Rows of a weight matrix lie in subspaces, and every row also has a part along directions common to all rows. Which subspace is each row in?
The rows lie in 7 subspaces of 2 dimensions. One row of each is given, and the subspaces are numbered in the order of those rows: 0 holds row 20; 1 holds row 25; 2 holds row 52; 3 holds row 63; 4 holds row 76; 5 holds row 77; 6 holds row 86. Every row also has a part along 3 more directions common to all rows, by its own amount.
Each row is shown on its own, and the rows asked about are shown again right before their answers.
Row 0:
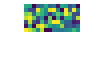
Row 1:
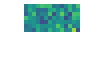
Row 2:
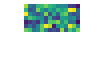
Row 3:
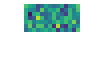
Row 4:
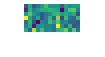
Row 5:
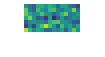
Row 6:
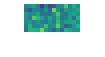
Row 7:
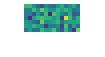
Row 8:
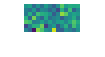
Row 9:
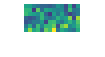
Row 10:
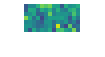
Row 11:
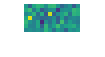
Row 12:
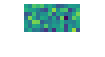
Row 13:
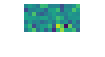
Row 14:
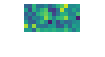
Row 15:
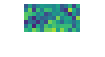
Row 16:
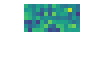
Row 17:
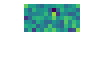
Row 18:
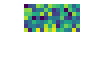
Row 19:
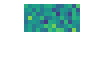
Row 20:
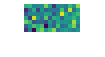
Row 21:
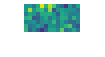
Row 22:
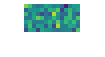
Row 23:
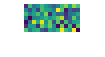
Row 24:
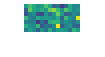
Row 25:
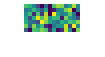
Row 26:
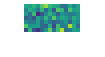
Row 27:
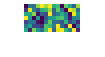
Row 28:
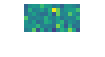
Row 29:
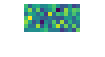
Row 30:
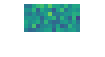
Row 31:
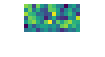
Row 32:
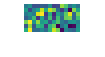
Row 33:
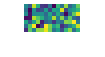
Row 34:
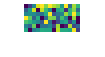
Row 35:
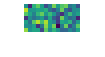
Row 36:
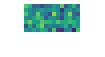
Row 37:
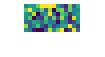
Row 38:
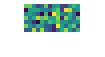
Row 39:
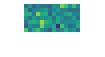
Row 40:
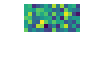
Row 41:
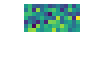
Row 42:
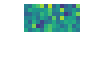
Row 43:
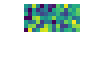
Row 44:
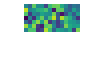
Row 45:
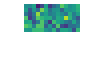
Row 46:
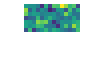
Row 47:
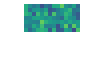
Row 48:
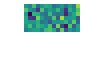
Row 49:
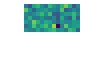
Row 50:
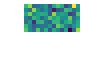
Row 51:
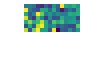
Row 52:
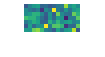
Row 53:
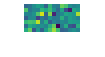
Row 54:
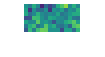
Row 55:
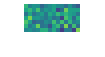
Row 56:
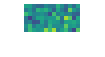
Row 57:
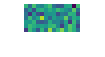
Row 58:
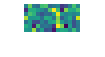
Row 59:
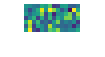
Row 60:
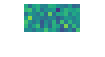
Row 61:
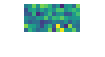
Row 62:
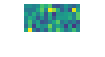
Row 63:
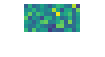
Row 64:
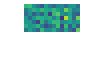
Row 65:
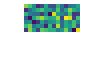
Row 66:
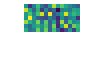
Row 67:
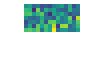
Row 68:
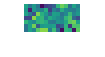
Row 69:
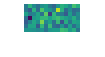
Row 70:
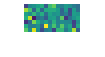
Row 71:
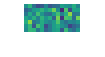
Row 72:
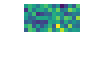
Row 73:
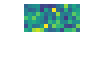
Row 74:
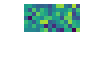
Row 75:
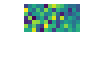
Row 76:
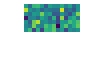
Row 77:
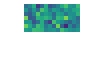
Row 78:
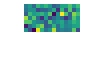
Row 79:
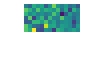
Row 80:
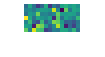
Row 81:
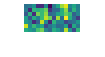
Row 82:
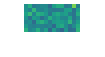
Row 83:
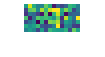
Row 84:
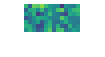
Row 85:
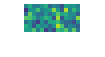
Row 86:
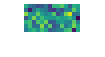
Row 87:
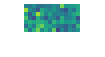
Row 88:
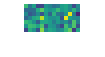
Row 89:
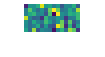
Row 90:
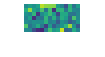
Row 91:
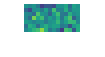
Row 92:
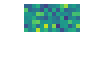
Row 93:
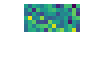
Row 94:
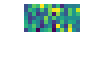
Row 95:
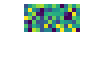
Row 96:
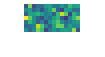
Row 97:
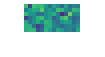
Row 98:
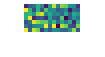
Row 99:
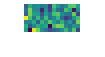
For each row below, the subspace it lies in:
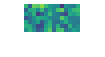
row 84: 0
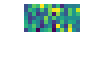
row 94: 3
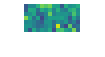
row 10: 4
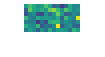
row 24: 6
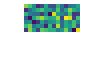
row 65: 4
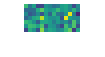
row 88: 3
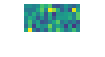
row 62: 1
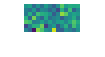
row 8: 0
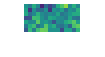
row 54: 2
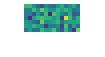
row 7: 6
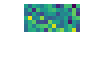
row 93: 3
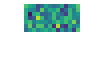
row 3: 5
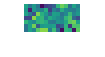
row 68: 2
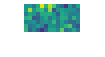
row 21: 2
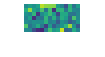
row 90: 2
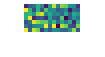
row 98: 0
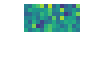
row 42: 2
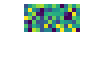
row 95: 1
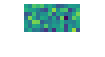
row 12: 4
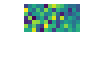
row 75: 0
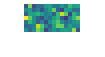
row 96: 0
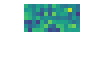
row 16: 1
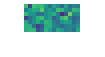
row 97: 0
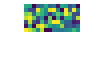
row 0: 1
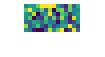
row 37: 2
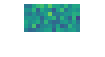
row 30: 4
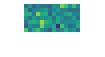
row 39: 6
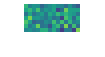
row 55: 6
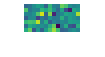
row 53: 1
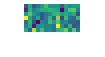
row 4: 4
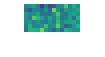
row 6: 2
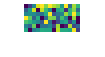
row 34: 4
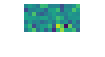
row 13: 6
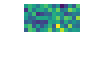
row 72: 4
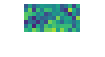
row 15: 4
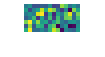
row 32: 1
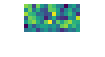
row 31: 5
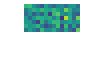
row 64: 6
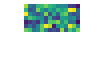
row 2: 1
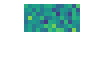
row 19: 3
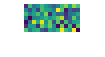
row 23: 6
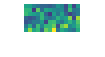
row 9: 4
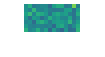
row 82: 3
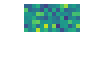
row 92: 2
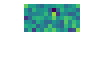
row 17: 3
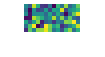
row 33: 2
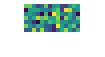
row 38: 1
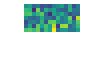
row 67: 4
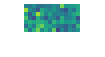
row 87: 5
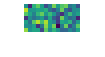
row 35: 0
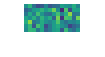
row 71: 1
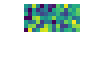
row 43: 2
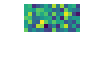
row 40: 2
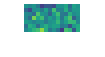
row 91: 2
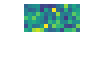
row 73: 2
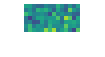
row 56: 4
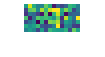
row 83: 6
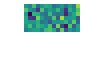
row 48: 5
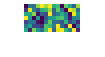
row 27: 4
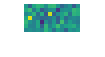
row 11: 6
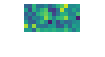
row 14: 5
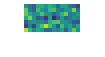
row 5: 1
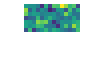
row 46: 2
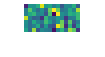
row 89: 3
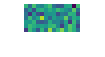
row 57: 3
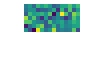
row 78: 0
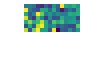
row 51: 5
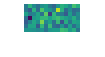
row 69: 6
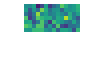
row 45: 5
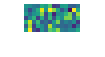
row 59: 1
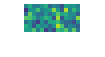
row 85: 5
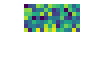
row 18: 4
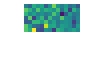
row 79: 0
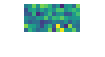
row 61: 5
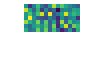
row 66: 6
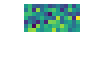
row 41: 4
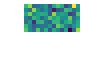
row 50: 3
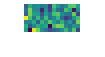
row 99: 1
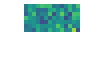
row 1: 0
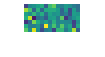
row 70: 0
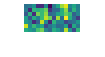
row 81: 5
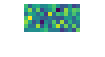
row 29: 6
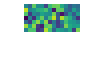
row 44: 0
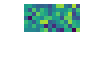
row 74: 3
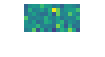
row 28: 3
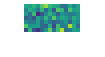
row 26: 2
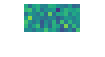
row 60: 6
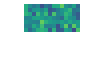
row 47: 1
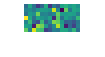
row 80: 5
